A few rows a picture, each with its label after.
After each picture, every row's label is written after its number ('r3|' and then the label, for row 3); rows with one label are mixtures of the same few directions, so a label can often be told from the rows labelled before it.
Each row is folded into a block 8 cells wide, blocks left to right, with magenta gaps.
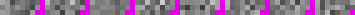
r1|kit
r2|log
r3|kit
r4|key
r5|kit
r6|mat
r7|key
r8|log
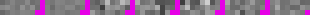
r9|kit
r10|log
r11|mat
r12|kit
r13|kit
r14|log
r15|log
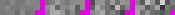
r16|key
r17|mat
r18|mat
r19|key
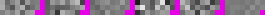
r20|mat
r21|log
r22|log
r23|kit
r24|log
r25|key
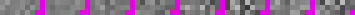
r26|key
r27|kit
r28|mat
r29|key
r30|kit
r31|mat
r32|key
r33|key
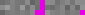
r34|kit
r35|kit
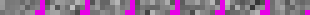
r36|mat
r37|mat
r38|kit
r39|log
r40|log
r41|mat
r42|mat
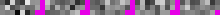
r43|key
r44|mat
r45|mat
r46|kit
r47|kit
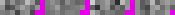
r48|log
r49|mat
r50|kit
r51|mat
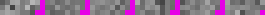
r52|mat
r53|mat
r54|key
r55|kit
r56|kit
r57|log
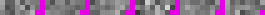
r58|mat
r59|key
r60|kit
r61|kit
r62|log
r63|log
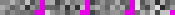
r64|key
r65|kit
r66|kit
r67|mat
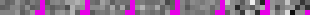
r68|key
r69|kit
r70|kit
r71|kit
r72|log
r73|log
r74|key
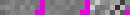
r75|kit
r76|key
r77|key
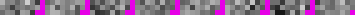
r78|log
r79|mat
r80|mat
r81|key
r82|mat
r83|key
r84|mat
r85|kit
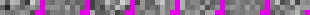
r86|kit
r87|kit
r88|mat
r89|kit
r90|mat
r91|kit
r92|key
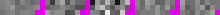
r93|mat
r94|key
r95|log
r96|kit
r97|mat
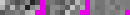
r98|mat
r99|key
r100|mat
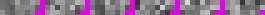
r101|mat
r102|mat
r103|mat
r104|mat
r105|key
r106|mat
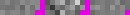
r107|kit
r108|log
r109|kit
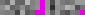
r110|key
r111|log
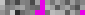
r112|log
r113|mat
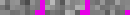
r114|kit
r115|key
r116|key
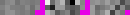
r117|mat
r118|kit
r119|key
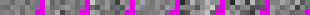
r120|key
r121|log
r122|kit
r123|key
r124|kit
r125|key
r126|key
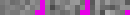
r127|key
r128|log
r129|log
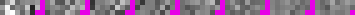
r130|mat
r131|key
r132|mat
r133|key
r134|log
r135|mat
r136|key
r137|mat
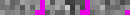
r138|kit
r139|kit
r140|mat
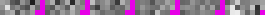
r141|log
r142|key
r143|kit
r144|key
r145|kit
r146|mat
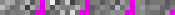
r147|key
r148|key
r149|key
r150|kit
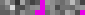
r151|mat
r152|log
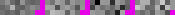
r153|mat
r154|mat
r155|key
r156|key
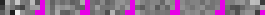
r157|log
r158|log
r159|key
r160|kit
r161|mat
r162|log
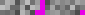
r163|key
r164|mat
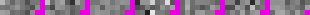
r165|kit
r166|kit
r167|mat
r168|log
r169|log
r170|key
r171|mat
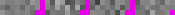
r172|kit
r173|kit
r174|key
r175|log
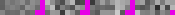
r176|mat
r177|log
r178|kit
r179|kit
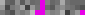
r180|mat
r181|key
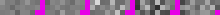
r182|log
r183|log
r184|key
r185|mat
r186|kit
